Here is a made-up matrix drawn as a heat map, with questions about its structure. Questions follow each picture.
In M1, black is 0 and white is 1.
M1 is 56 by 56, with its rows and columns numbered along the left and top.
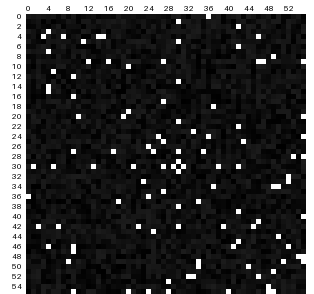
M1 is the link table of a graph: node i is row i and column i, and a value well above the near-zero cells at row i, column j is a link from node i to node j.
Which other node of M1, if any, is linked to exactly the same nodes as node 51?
node 8
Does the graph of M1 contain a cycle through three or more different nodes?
no
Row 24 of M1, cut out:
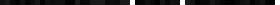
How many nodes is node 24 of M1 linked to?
3
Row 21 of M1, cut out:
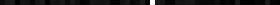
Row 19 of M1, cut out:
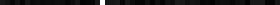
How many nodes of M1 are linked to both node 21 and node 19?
0
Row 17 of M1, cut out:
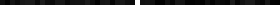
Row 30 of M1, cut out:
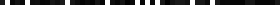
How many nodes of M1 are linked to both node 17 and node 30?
1
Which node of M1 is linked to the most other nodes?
node 30
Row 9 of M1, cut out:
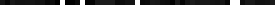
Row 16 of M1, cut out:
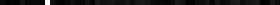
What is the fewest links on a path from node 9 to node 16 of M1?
1
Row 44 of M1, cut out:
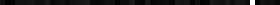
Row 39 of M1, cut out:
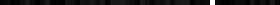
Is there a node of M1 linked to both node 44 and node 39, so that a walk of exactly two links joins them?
no
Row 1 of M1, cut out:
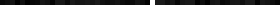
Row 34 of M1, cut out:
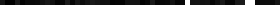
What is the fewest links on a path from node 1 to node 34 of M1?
6
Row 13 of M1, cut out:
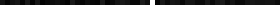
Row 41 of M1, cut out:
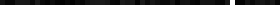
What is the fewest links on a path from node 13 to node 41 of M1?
5
